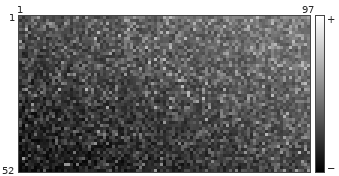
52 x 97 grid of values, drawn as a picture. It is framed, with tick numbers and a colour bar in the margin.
The ninth with the lowest average is the bottom left. Overall the values sit about 30% of the way up the scale. There are no regular stripes. No single row or column stands out from its neighbours. The ninth with the highest average is the top right. Values rise toward the top right.
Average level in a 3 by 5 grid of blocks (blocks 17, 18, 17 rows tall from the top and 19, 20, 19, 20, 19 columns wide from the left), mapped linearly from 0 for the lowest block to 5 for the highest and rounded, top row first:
23445 / 12334 / 01123
